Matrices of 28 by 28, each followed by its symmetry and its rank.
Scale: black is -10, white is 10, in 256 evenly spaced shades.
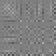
symmetric, rank three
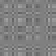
symmetric, rank one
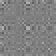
symmetric, rank three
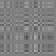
neither, rank one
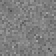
symmetric, full rank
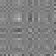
symmetric, rank two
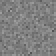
symmetric, full rank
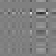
neither, rank one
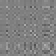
symmetric, rank three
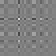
symmetric, rank one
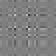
symmetric, rank one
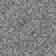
symmetric, full rank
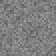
symmetric, full rank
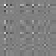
symmetric, rank two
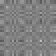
symmetric, rank two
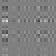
neither, rank one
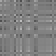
symmetric, rank one
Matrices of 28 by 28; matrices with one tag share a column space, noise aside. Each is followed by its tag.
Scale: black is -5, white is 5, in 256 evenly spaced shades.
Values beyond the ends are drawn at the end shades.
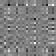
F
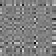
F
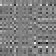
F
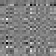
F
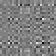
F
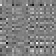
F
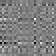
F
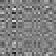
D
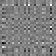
F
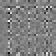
D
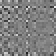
D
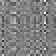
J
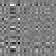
F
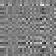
F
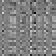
J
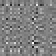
F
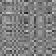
J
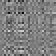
J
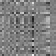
J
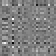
F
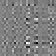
F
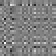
F
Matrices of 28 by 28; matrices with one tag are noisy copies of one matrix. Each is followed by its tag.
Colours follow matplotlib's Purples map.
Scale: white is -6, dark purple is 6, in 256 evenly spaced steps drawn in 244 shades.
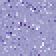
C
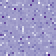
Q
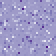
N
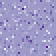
N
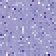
Q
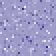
N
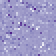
C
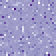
Q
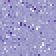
C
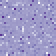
Q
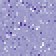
C
